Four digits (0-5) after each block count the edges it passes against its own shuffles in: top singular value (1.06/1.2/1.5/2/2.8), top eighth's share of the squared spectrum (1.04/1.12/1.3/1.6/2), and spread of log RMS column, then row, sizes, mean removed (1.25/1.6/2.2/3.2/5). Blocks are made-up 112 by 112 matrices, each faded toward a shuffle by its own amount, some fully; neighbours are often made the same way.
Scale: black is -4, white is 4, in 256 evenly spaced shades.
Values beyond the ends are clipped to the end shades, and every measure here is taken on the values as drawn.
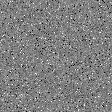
0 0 0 0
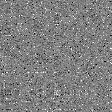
3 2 0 2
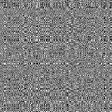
5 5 3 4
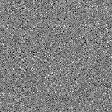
4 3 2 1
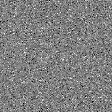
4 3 1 1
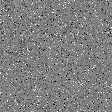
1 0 0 0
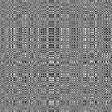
5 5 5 4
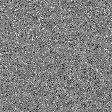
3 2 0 0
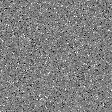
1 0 0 0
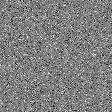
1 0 0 0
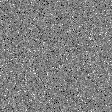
1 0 0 0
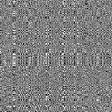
5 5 4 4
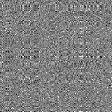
5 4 3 3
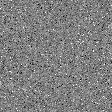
0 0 0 0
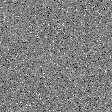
0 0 0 0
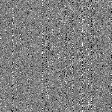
2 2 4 0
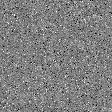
0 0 0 0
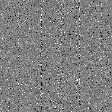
2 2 3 0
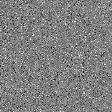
0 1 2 0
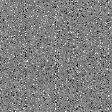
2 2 2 0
